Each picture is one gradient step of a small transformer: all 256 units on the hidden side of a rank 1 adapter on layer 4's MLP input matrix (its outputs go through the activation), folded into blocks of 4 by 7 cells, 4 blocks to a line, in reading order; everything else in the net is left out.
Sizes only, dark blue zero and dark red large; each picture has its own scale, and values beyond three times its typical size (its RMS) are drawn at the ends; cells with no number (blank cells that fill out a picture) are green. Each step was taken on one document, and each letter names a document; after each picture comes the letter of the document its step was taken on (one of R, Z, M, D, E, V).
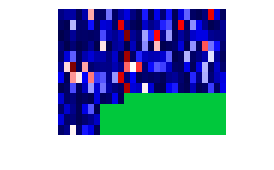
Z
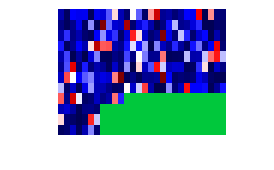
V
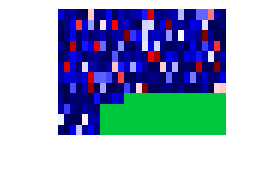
Z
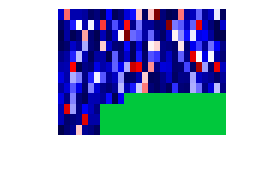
Z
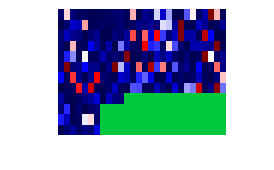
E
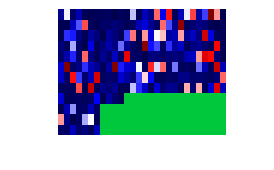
E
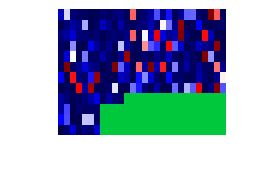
E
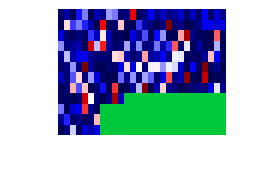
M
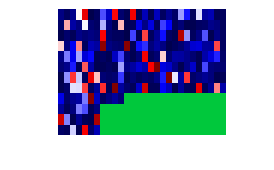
M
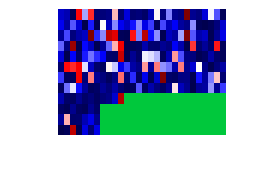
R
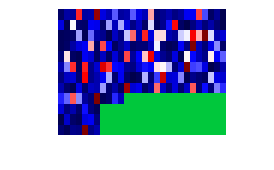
V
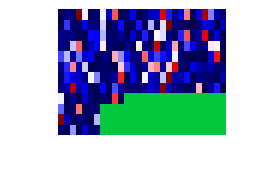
M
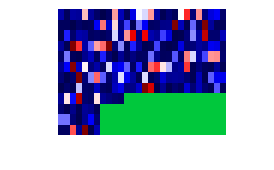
V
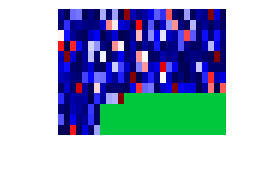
R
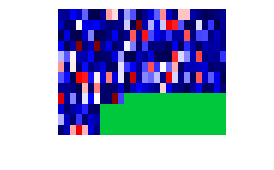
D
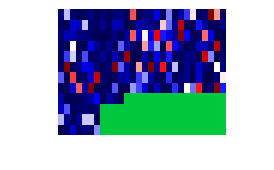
E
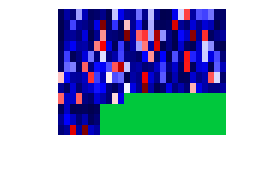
V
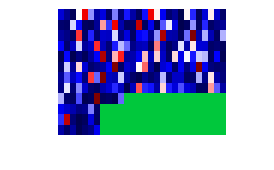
R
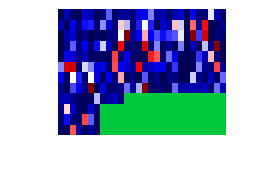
Z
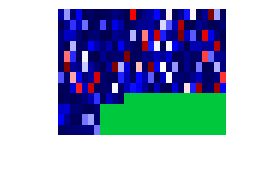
E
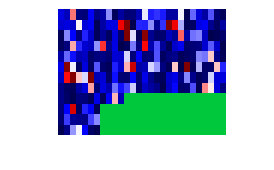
Z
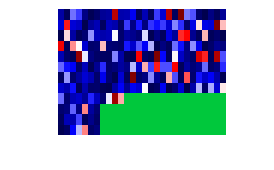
D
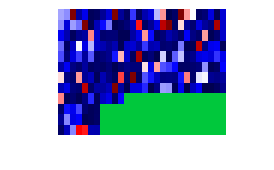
D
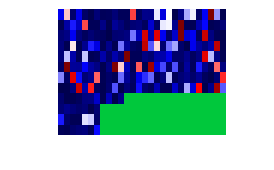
E
